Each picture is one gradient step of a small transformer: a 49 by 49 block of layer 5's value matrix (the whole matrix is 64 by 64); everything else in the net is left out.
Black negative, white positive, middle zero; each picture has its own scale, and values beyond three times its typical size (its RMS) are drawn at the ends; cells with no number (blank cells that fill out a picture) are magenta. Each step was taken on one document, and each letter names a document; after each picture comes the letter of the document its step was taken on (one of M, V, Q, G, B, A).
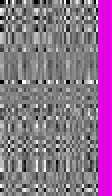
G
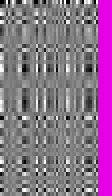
G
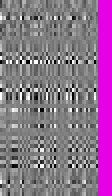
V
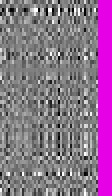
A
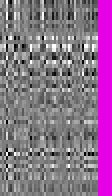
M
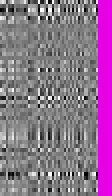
A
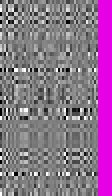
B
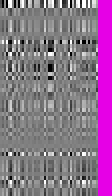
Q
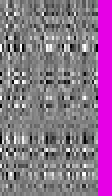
M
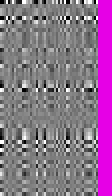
G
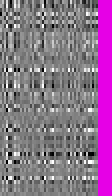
M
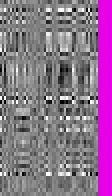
B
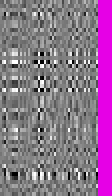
A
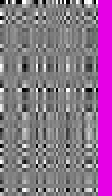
G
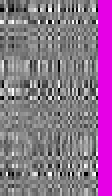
A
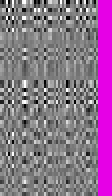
G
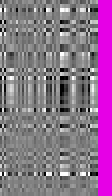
B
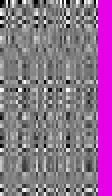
G
